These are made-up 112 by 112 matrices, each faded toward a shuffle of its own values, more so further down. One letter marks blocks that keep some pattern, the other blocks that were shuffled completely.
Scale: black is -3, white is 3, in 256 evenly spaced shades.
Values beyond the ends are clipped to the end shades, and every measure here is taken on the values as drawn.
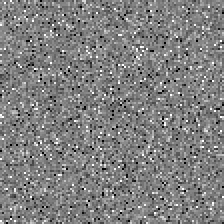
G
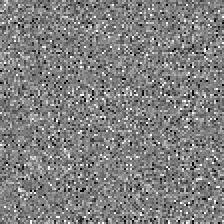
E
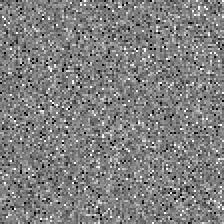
G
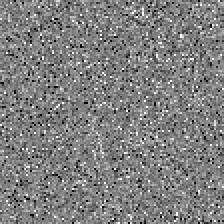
G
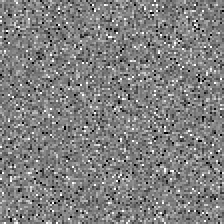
G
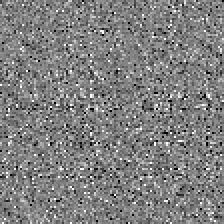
E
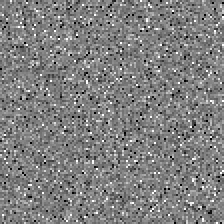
G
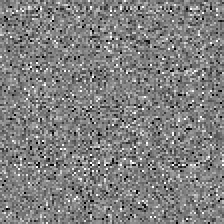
E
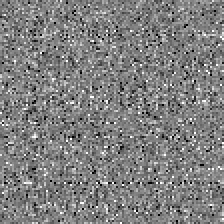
E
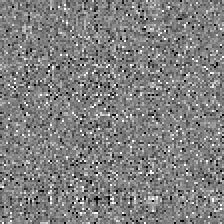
E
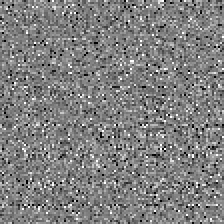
E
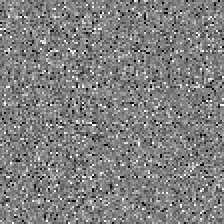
E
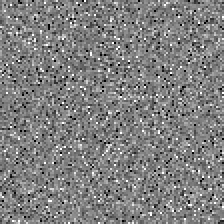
G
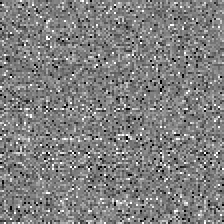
E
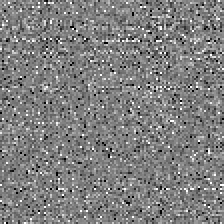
E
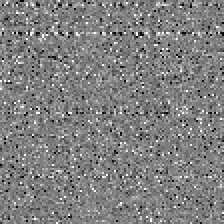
E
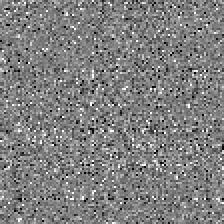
E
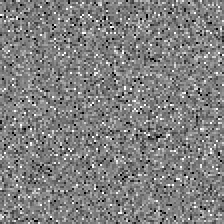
G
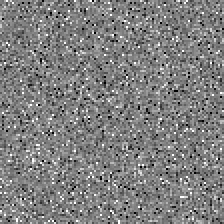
G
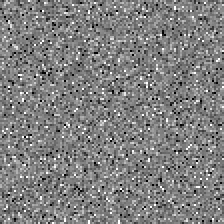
G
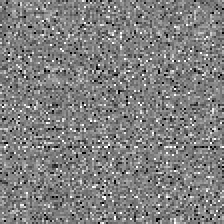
E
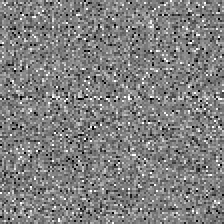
E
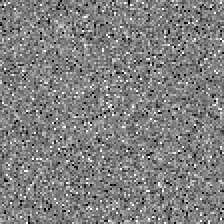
G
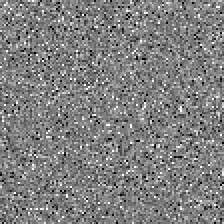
G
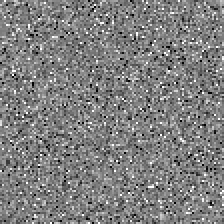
G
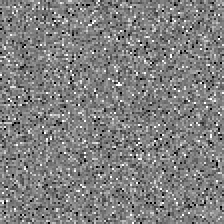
G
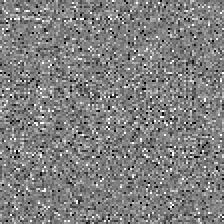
E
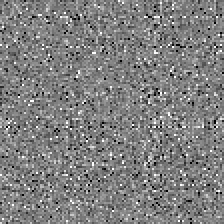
E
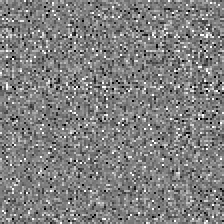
E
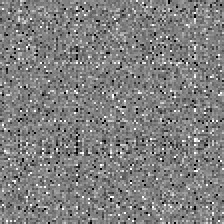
E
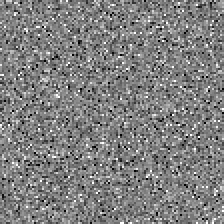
G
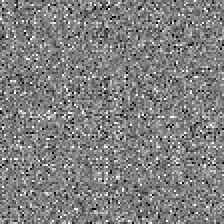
E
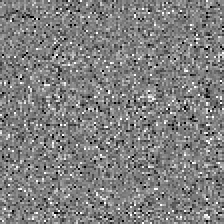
E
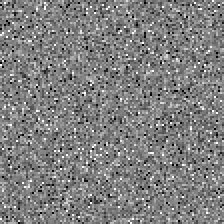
G
